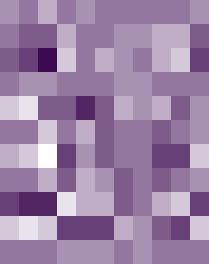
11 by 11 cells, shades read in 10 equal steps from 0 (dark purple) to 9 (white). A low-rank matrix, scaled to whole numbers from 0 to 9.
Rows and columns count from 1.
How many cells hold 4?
39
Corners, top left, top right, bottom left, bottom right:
5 5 4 4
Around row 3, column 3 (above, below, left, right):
3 5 2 7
